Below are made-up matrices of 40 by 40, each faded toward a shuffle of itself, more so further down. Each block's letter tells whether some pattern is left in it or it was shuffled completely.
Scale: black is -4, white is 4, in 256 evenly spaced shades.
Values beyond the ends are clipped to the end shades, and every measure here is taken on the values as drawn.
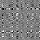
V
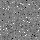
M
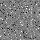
M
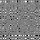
V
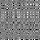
V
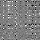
V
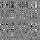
V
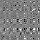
V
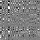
V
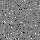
M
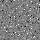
M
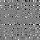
V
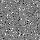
M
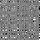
V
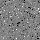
M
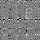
V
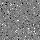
M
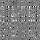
V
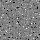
M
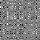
V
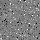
M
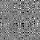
V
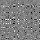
V
